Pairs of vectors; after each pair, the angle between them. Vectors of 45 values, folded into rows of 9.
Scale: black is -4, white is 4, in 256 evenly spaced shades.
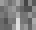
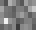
partly opposed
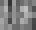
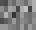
orthogonal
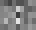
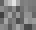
partly opposed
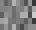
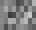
partly opposed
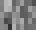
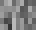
nearly parallel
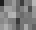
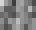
nearly opposite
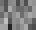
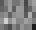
partly aligned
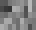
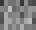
orthogonal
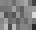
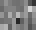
partly aligned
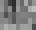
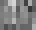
nearly opposite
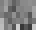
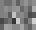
orthogonal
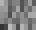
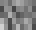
partly opposed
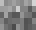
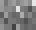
nearly parallel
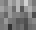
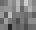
nearly parallel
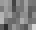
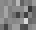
partly aligned
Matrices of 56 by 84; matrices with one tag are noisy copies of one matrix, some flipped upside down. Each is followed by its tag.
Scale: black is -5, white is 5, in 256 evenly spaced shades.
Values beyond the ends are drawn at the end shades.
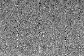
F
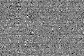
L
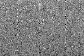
F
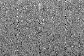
F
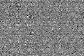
L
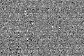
L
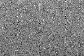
F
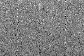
F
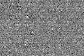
L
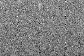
F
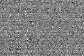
L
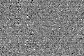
L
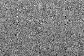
F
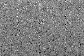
F
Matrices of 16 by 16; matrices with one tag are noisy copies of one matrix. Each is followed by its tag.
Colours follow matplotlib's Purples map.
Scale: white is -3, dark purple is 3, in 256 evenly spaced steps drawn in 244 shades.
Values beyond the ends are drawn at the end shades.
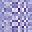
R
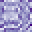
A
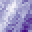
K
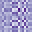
R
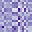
R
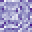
A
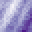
K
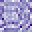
A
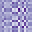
R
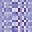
R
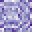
A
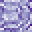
A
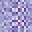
R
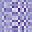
R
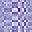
R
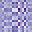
R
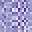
R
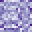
A
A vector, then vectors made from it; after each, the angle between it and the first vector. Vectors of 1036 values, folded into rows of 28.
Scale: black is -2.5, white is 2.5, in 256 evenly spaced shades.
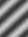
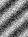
nearly opposite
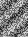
partly opposed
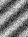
nearly opposite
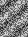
partly opposed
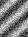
nearly parallel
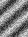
nearly opposite
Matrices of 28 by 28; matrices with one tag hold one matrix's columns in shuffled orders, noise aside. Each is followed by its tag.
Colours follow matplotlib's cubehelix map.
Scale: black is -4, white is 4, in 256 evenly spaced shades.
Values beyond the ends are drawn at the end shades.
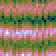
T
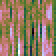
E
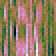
E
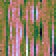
E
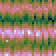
T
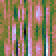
E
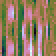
E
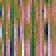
E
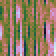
E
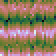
T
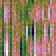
E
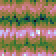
T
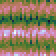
T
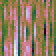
E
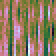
E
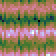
T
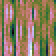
E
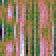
E
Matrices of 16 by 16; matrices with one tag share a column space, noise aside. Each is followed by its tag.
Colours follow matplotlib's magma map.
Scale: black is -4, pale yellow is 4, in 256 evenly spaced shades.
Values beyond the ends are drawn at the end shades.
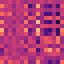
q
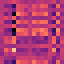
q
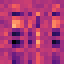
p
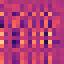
p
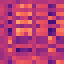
q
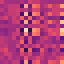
q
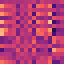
q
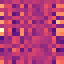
q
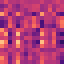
p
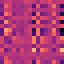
q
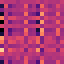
q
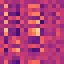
q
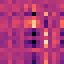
p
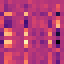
p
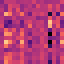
p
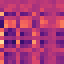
p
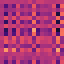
q
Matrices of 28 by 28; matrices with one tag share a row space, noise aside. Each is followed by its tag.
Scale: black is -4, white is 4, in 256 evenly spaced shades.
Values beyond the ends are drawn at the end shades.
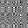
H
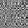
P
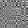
P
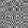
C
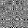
C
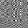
H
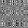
C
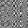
H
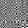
P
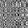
P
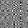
H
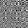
P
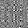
H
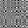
P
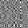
H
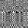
C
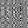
H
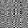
H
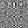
H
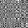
P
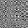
P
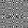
C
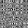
C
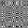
C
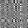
H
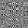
C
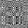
C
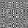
C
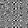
H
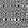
P
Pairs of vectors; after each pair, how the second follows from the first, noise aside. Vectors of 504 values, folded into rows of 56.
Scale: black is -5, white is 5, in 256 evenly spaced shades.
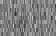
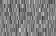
shuffled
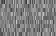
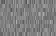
shrunk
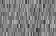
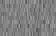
shrunk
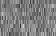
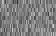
shuffled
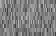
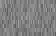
shrunk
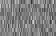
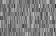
shuffled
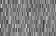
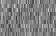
shuffled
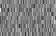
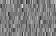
shuffled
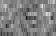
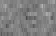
shrunk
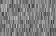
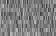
shuffled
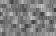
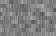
shrunk
